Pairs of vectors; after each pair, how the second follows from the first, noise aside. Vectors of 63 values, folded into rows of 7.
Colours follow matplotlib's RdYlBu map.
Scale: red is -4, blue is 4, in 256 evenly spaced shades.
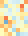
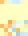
partly zeroed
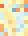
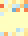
partly zeroed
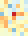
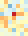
copied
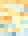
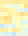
shrunk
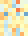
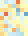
sign-scrambled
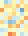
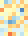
copied
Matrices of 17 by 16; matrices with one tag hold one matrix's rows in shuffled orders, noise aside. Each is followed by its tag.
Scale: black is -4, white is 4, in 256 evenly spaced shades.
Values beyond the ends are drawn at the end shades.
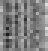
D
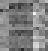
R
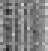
D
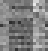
R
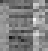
R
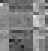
R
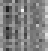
D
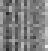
D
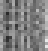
D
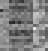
R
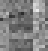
R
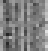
D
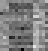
R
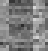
R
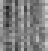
D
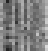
D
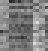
R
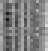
D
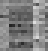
R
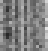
D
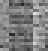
R
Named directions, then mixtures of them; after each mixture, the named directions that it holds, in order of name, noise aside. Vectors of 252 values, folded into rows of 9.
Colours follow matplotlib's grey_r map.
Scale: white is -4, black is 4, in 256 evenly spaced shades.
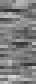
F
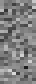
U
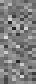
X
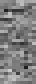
F, U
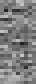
F, U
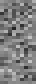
U, X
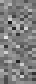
X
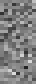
U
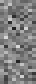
X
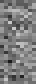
F, X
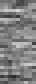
F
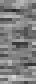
F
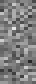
U, X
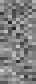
U, X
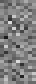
X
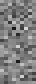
U, X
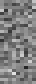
U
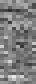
F, X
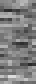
F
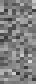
U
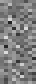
X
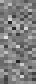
X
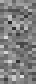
F, X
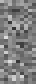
F, X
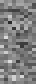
F, X
